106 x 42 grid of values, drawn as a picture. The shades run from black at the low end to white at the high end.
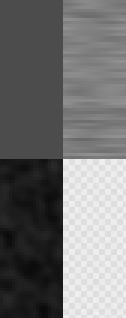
The table splits into 2 rows of 2 panels. Panel 1,1: low, flat. Panel 1,2: middling, streaked across, faint in contrast. Panel 2,1: very low, blotchy, faint in contrast. Panel 2,2: very high, checkered, faint in contrast.
